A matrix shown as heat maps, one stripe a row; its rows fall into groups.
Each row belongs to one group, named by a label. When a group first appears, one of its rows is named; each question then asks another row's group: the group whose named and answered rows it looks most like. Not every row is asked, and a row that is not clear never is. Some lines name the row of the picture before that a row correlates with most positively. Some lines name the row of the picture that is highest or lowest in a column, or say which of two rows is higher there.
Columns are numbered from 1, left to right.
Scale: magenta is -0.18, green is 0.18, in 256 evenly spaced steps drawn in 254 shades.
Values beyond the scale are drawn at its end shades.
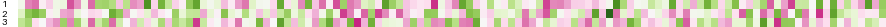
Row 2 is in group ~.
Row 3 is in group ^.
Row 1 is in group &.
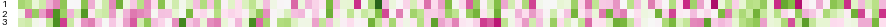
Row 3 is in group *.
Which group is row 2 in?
^
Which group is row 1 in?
^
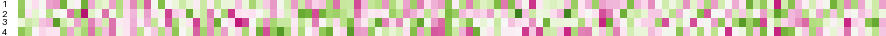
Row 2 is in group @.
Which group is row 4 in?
^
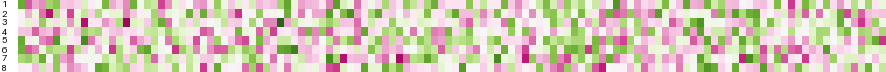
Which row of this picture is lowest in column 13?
3
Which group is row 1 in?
*
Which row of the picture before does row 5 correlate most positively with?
3
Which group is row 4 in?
&
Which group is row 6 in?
*
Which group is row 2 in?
^
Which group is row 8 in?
&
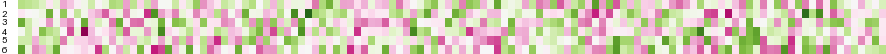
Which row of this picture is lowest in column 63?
5
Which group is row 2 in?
@
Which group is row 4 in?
@
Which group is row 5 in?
*
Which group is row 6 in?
*
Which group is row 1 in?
~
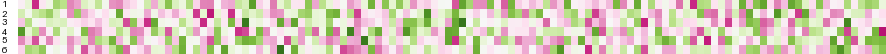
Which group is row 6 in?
~
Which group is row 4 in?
^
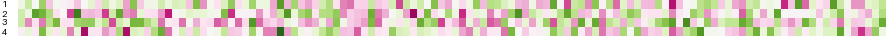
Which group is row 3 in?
*
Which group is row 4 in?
@
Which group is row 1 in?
~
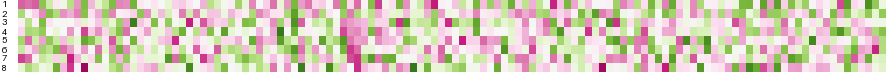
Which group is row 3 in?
~
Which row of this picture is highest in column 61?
8
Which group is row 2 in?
*
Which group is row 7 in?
&
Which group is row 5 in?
*
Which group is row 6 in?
*
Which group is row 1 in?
&
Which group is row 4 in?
~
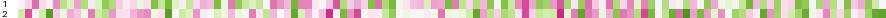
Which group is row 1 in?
&
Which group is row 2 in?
&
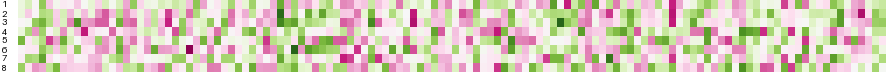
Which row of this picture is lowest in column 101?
5
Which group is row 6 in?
@
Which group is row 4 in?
*
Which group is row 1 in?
~
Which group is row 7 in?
~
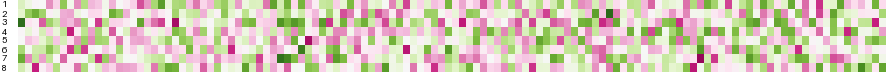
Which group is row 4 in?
^
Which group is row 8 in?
&
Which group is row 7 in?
*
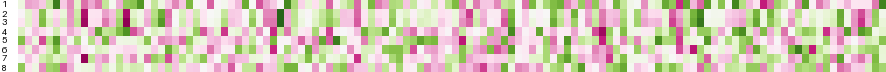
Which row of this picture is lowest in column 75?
8
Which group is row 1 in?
*
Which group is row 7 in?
@
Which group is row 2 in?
@
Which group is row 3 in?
@
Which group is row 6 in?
&
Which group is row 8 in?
*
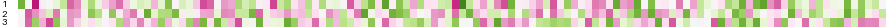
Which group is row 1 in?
&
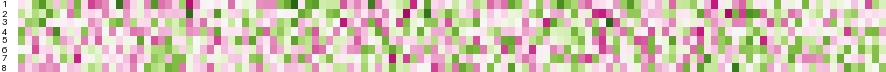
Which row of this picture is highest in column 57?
7
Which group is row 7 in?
^
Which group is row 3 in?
~
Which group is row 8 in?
&
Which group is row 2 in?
@
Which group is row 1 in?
@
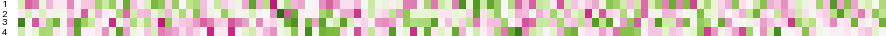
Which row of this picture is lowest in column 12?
2
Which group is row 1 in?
&
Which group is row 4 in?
@
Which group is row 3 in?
*
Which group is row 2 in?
~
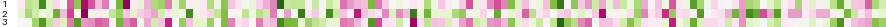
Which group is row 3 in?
@
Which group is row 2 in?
~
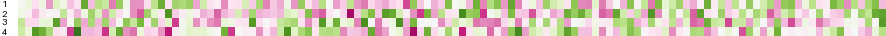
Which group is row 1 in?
^
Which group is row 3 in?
*
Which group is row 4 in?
@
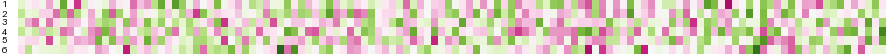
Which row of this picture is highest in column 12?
5
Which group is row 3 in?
&
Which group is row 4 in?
*
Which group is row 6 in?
~
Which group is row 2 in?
^
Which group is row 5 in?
&
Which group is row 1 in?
^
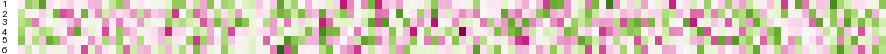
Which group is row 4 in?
@
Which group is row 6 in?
~
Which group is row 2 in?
*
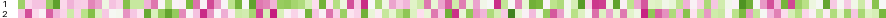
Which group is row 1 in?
*
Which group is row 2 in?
&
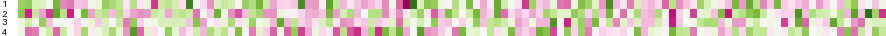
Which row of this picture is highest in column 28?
4
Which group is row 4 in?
&
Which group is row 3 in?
~
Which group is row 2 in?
^
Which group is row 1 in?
~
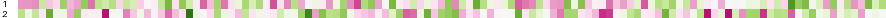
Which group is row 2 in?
@
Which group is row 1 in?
&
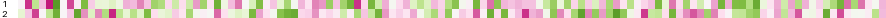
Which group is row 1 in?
^
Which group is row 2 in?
*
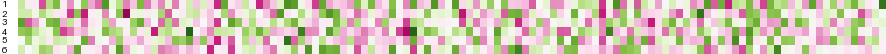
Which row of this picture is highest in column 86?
1
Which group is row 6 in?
@
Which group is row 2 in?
@
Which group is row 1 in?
*
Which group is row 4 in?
~
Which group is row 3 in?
*
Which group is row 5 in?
^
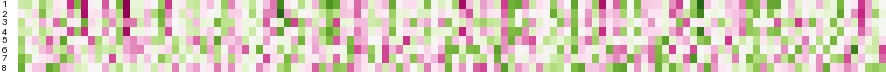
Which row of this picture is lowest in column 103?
7
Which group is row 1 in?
@
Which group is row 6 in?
^
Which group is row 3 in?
^
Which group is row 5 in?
^
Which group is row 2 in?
@
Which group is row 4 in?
@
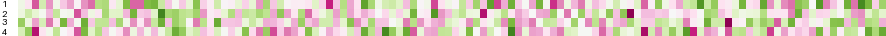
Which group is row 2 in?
~
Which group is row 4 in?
&
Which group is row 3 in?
^
